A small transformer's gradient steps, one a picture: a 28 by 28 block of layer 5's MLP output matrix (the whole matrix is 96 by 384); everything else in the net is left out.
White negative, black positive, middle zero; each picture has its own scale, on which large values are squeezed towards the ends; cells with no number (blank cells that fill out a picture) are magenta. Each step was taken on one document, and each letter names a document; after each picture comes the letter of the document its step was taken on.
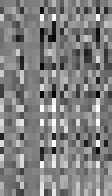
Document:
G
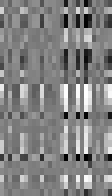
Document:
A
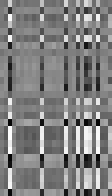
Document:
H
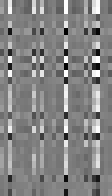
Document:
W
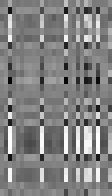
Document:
H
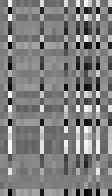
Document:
H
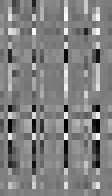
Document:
W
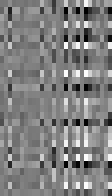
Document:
A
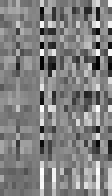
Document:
G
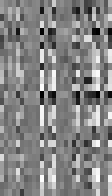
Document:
G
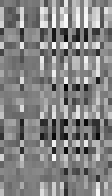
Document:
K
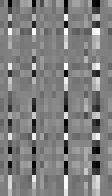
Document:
W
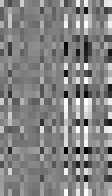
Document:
A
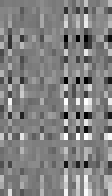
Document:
A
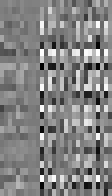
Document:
G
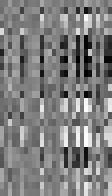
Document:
A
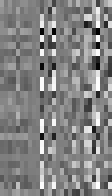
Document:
G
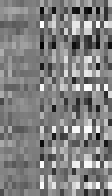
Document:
G
